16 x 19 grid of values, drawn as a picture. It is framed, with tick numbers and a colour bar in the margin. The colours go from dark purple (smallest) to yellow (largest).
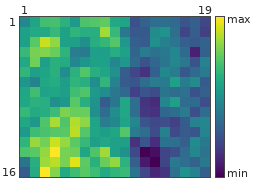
Seam: vertical, 60% of the way across, the left part higher. Ninth with the highest average: bottom left. Ninth with the lowest average: bottom right. Average level on the scale: 50%. Odd rows or columns: none.
